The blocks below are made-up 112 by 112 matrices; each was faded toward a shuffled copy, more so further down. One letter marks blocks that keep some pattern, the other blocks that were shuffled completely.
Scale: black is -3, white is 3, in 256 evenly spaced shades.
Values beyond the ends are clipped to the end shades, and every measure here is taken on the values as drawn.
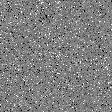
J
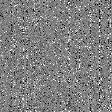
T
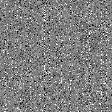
T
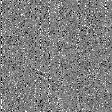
T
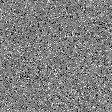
J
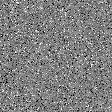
J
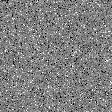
J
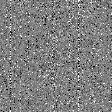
T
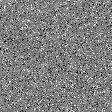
J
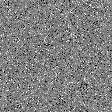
J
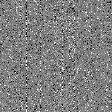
T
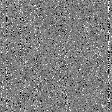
T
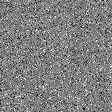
J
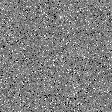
J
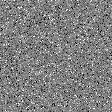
J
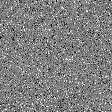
J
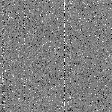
T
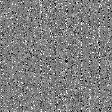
T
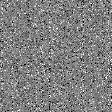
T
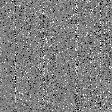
T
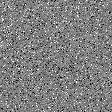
J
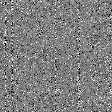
T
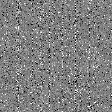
T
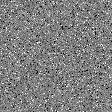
J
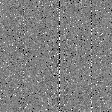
T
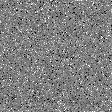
J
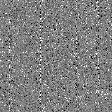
T
